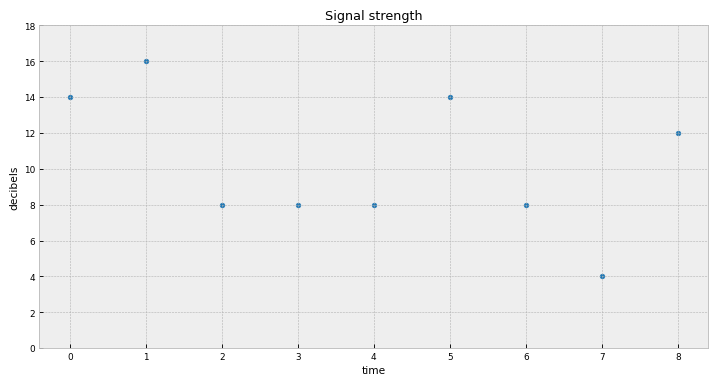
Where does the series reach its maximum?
1
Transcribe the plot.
Title: Signal strength
x-axis: time, ticks 0 1 2 3 4 5 6 7 8
y-axis: decibels, ticks 0 2 4 6 8 10 12 14 16 18
Values:
14 16 8 8 8 14 8 4 12
